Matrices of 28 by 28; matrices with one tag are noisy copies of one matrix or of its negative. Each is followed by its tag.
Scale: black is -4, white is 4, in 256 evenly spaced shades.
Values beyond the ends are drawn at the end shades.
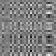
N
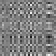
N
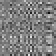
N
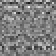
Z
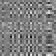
N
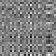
N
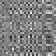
N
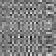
N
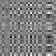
N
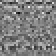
Z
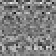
Z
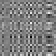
N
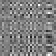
N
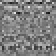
Z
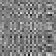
N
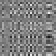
N
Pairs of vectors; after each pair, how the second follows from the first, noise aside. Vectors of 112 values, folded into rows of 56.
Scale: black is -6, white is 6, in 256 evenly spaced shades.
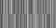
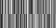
scaled up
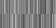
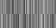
wrapped around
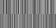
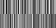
scaled up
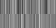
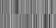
wrapped around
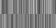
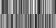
scaled up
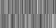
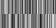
scaled up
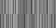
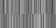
wrapped around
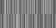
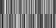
scaled up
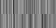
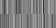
wrapped around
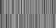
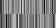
scaled up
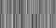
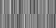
wrapped around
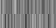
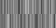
wrapped around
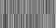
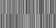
wrapped around
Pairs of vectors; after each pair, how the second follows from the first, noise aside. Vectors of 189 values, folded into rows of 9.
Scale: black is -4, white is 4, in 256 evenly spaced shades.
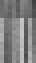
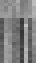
negated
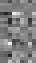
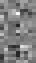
wrapped around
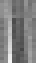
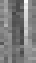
reversed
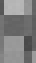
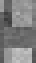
reversed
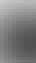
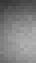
negated
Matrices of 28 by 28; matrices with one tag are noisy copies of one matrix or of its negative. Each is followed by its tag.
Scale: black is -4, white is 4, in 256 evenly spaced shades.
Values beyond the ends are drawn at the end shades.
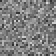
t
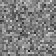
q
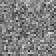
q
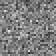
q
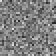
t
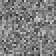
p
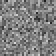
p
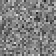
p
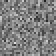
p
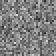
p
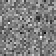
p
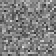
q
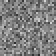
p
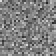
t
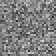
q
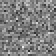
q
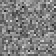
q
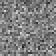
q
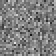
p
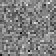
q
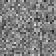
p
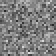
q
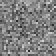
q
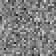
p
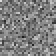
t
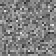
q
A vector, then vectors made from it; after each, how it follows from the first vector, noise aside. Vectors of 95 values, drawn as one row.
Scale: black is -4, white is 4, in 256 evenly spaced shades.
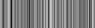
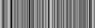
copied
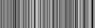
wrapped around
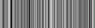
copied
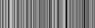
wrapped around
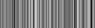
wrapped around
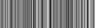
wrapped around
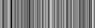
copied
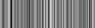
copied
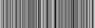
wrapped around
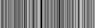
wrapped around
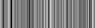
copied
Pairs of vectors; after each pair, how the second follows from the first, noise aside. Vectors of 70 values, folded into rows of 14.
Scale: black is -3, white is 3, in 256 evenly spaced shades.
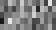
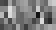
shuffled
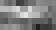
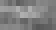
shrunk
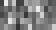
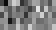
sign-scrambled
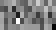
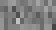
shrunk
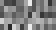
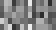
sign-scrambled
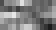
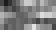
reversed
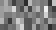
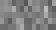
shrunk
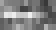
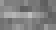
shrunk
